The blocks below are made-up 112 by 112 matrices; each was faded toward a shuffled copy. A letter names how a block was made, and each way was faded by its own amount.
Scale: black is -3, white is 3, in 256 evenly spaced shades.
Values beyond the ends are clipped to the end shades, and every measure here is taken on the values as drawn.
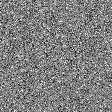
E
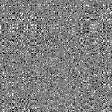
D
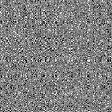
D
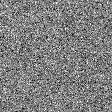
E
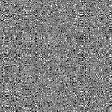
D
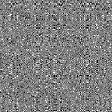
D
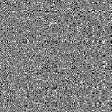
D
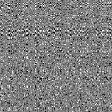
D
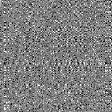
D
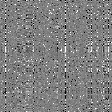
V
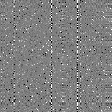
V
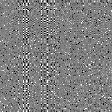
V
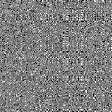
D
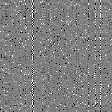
V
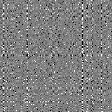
V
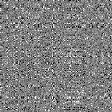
D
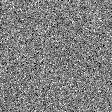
E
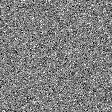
E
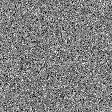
E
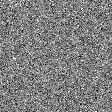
E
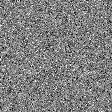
E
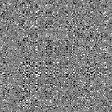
D
